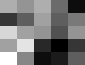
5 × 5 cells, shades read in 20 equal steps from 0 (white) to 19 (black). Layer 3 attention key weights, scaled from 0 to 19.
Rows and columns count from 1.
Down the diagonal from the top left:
6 12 8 19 12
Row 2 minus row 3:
12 5 -1 -1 2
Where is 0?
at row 5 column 1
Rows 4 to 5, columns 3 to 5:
16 19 15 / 18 17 12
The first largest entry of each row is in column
5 1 4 4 3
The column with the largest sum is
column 4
